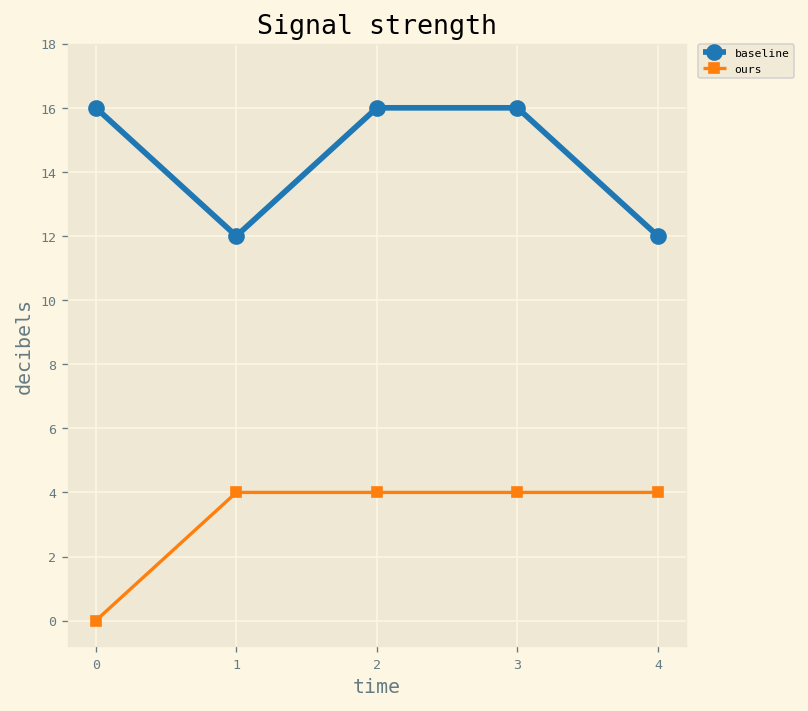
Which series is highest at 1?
baseline
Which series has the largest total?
baseline
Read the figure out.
Title: Signal strength
x-axis: time, ticks 0 1 2 3 4
y-axis: decibels, ticks 0 2 4 6 8 10 12 14 16 18
Legend: baseline, ours
Values:
baseline: 16 12 16 16 12
ours: 0 4 4 4 4
